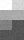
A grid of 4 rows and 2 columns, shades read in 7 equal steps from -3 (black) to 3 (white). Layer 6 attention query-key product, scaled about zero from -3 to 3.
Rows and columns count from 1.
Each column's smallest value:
-1 -1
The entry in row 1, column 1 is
3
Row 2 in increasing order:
1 1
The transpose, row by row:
3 1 0 -1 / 2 1 -1 -1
